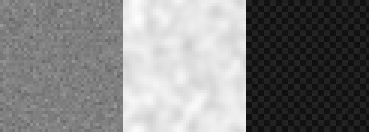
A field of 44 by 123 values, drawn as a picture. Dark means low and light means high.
It is made of 1 by 3 panels. Panel 1,1: middling, fine-grained, faint in contrast. Panel 1,2: very high, blotchy, faint in contrast. Panel 1,3: very low, checkered, faint in contrast.
